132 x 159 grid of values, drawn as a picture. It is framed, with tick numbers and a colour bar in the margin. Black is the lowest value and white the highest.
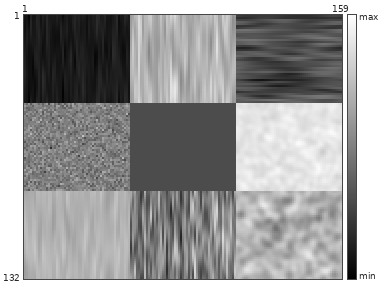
The table splits into 3 rows of 3 panels. Panel 1,1: very low, streaked downward, faint in contrast. Panel 1,2: high, streaked downward. Panel 1,3: low, streaked across. Panel 2,1: middling, fine-grained. Panel 2,2: low, flat. Panel 2,3: very high, blotchy, faint in contrast. Panel 3,1: high, streaked downward, faint in contrast. Panel 3,2: middling, streaked downward, strong in contrast. Panel 3,3: high, blotchy.
